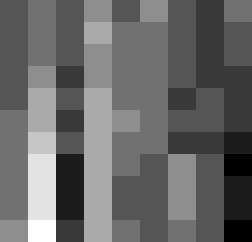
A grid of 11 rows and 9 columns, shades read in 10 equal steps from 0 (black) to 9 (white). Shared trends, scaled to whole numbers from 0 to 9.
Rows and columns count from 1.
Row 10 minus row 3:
1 4 -2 1 -1 -1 2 1 -2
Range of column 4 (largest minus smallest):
1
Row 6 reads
4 6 2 6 5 4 3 3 2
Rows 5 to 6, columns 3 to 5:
3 6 4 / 2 6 5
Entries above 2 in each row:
8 8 8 6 7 7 6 7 7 7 7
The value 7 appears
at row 7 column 2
